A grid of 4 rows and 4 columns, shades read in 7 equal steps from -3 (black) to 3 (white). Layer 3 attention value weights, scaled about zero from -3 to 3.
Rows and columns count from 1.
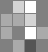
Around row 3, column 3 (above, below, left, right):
2 -1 0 1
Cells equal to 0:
6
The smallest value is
-1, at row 4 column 3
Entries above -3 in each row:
4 4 4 4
